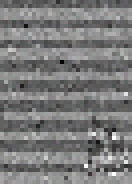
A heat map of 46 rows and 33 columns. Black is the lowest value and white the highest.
Odd patch: rougher, in the bottom right. Slope: none. Roughest part: bottom right. Stripes: horizontal, repeating 9 times.
